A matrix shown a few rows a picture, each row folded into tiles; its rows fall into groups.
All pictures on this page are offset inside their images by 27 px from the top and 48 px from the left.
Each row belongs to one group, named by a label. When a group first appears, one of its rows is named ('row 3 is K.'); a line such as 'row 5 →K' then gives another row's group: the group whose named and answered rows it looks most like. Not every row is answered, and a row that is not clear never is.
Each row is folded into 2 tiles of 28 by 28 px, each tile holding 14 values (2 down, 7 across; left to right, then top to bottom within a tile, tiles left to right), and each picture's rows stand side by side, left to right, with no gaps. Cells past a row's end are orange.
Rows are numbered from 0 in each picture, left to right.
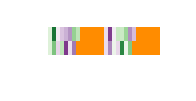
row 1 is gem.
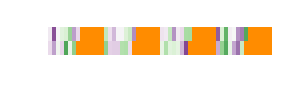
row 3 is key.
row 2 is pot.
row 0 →gem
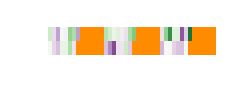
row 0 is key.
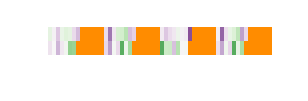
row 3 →gem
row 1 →gem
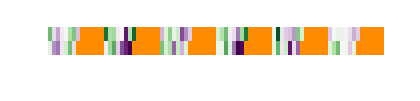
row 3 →pot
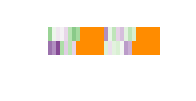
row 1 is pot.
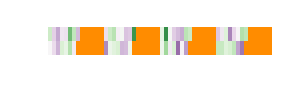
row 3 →pot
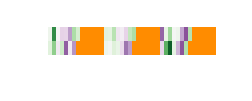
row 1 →pot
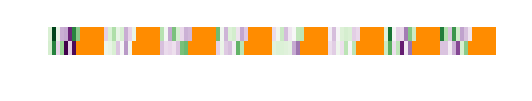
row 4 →pot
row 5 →gem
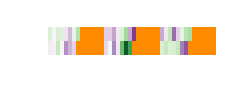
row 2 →pot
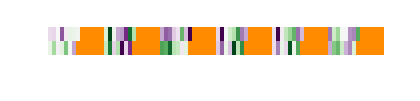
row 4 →gem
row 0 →pot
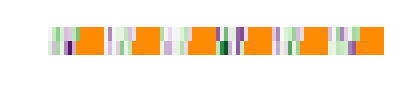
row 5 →pot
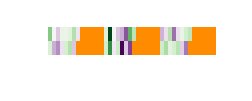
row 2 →pot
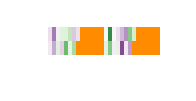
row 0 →gem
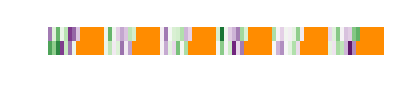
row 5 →pot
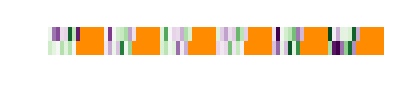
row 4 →gem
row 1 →gem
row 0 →key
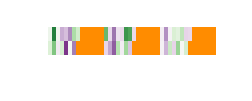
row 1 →key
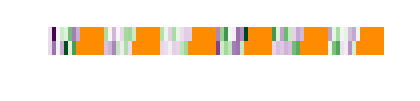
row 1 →key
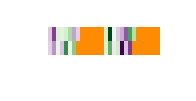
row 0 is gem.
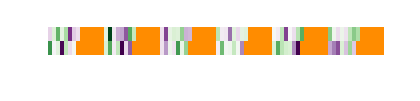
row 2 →gem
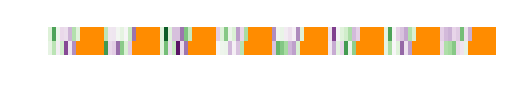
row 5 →gem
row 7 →key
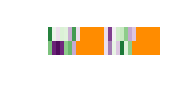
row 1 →gem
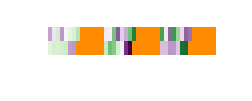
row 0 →pot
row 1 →pot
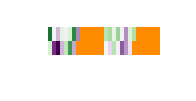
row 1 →pot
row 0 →key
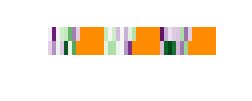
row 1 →pot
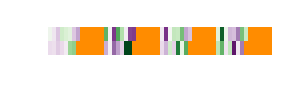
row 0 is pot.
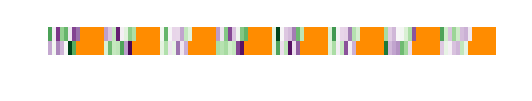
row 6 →key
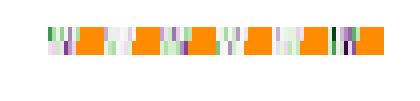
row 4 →gem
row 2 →pot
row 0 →pot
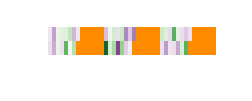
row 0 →gem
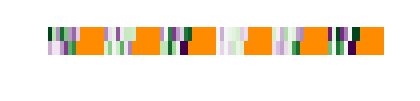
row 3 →gem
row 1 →pot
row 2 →pot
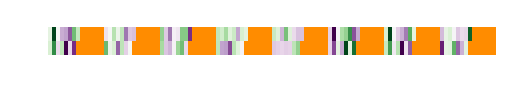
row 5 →gem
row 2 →key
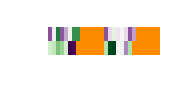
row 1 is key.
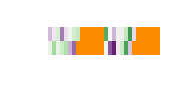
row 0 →pot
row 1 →key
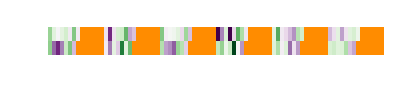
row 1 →gem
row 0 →key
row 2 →key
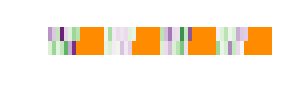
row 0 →pot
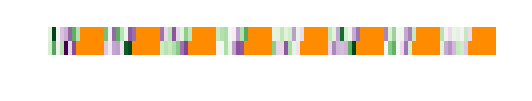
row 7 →key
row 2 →pot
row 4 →key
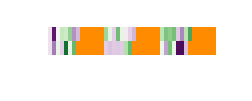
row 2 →pot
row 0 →gem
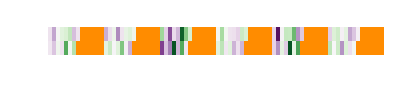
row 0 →gem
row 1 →pot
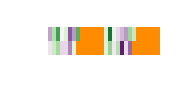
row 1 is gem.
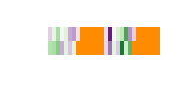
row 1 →gem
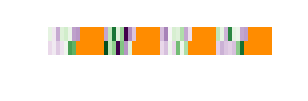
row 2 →gem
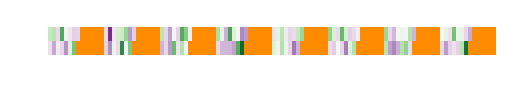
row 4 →pot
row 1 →gem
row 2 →key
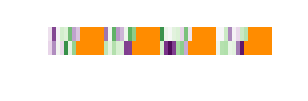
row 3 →pot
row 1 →pot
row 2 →key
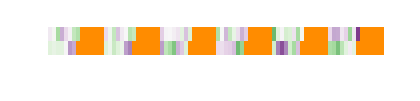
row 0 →pot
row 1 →pot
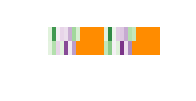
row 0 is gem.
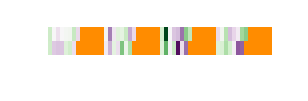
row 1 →gem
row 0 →key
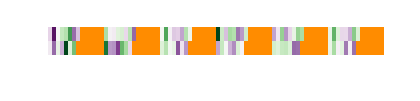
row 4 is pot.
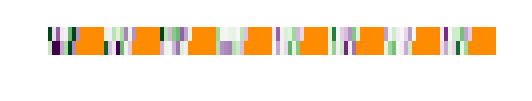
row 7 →gem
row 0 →key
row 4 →gem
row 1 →key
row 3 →key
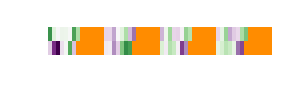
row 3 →pot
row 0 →key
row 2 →pot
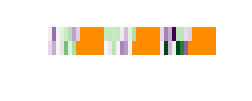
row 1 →pot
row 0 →gem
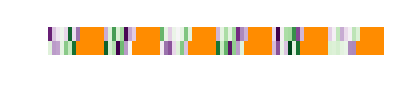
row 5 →pot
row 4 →gem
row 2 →key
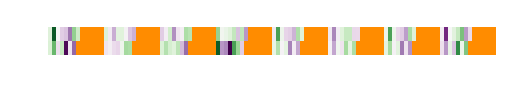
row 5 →gem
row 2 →pot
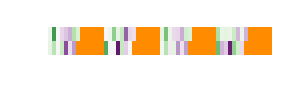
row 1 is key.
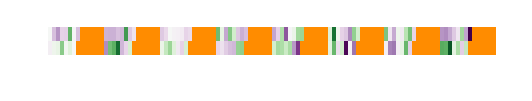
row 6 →key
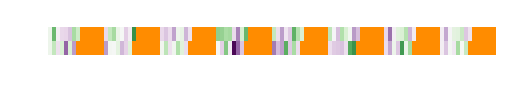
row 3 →pot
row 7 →gem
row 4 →key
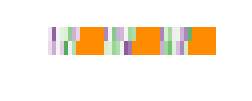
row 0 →gem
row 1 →pot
